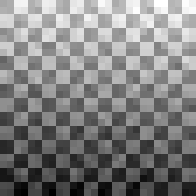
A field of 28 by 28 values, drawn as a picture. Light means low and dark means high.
There are no lone odd cells. Overall the values sit about 50% of the way up the scale. The ninth with the lowest average is the top right. The field climbs toward the bottom. A checkerboard runs through the table.
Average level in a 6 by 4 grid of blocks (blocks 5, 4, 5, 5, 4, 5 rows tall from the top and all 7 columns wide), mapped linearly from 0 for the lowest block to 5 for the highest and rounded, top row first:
0000
1111
2222
3333
4444
5555
